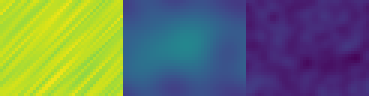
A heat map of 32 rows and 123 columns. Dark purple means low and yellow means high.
It is made of 1 by 3 panels. Panel 1,1: very high, slanting up to the right, faint in contrast. Panel 1,2: low, smooth. Panel 1,3: very low, blotchy, faint in contrast.
